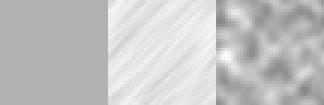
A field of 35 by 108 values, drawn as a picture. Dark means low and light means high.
It is made of 1 by 3 panels. Panel 1,1: high, flat. Panel 1,2: very high, slanting up to the right, faint in contrast. Panel 1,3: high, blotchy.
